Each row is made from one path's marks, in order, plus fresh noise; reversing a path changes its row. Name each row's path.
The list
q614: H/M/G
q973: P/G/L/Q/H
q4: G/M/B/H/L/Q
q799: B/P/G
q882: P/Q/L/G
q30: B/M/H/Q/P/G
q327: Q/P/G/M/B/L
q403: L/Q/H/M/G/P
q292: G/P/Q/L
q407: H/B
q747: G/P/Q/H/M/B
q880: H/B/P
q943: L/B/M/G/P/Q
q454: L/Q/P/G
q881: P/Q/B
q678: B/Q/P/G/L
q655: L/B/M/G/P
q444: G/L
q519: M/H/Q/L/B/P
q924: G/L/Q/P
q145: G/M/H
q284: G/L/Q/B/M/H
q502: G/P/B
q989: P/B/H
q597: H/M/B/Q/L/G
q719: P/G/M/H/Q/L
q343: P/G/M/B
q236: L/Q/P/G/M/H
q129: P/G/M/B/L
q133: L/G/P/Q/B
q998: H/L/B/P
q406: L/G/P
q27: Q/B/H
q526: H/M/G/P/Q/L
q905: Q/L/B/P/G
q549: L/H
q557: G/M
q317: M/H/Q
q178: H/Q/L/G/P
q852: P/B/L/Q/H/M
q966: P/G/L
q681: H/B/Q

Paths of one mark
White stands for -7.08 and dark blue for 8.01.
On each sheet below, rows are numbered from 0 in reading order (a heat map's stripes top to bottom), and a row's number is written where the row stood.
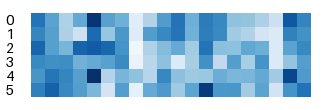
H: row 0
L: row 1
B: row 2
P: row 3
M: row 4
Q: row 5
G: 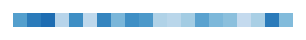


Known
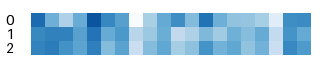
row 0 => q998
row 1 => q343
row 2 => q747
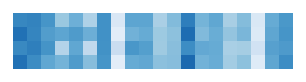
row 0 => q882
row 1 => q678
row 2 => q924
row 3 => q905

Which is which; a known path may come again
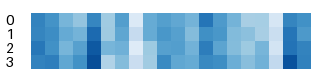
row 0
q178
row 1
q284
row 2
q519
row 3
q317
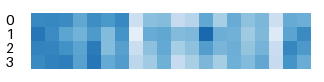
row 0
q502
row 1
q905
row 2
q747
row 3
q343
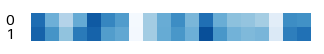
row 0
q998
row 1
q681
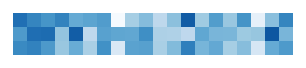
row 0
q881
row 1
q557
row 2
q882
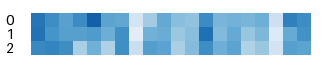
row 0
q30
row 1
q678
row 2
q292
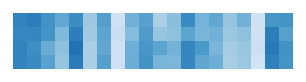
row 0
q327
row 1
q719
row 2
q403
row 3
q236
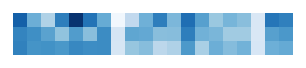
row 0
q407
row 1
q133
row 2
q799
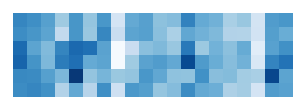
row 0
q973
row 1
q406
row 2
q989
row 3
q27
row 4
q614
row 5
q924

